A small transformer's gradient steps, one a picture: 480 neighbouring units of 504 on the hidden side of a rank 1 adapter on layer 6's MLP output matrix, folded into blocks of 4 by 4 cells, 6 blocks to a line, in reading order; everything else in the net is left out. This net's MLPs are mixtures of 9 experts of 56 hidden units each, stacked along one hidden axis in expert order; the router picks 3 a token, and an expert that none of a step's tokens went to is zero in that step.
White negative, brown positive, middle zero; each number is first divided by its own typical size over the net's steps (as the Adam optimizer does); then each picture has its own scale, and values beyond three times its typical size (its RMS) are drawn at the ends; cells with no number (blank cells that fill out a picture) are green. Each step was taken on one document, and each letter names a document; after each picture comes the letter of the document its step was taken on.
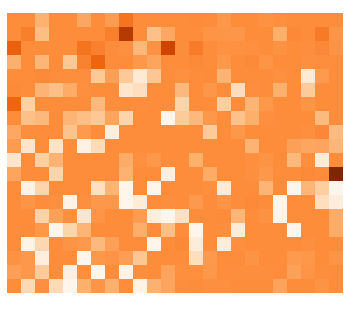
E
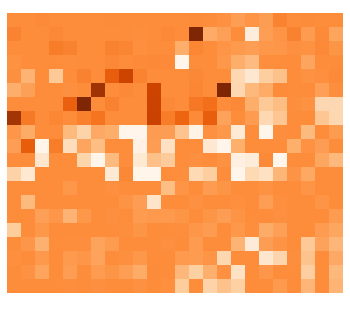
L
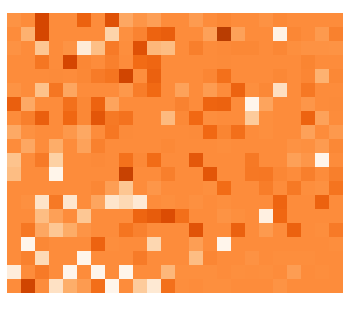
E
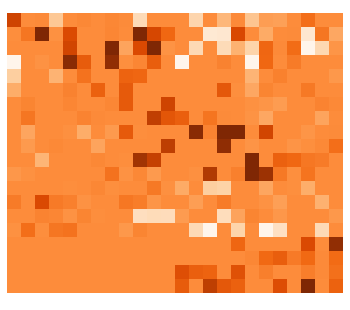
L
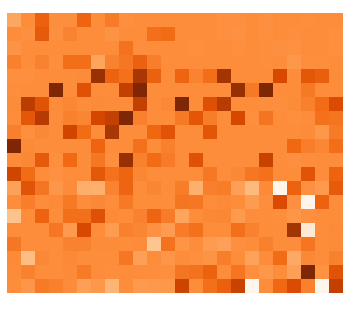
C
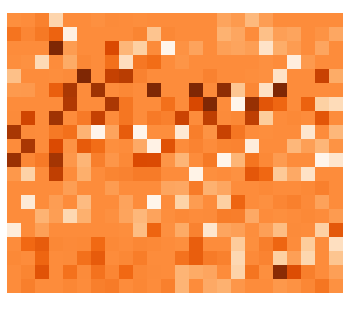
L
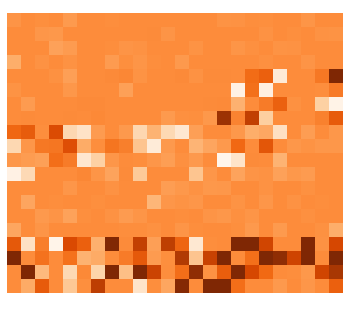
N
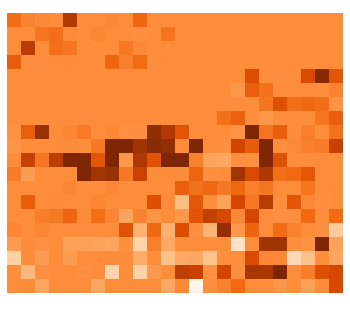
N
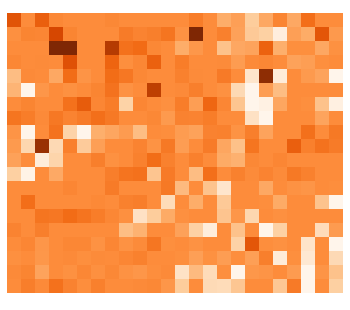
L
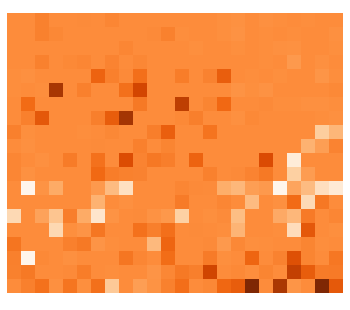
C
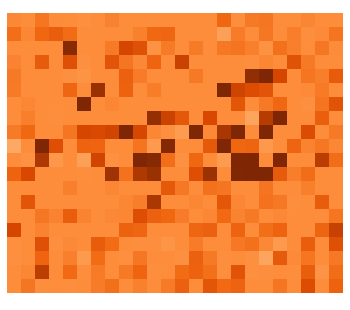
L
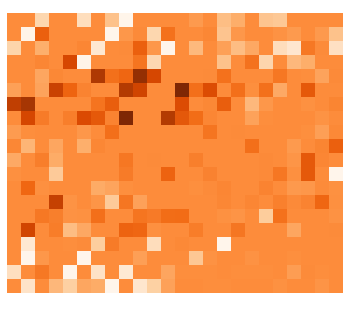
E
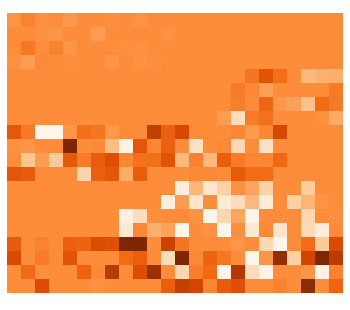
N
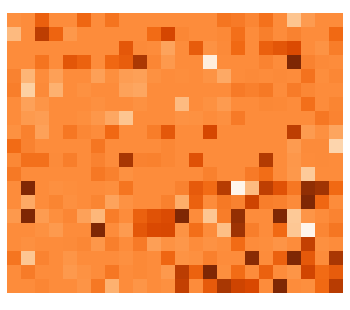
C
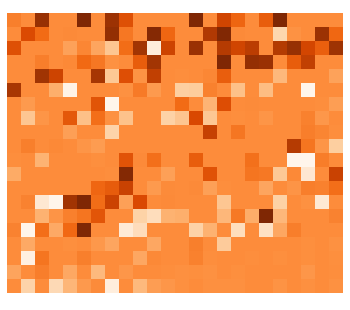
E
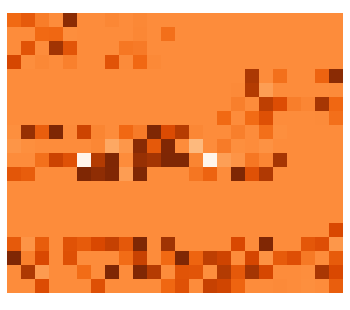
N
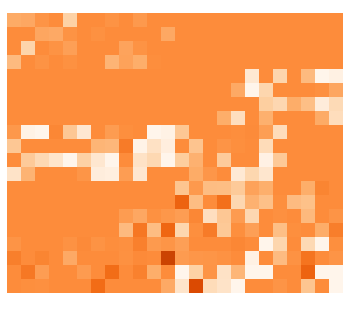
N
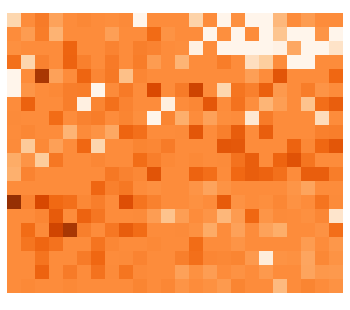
L
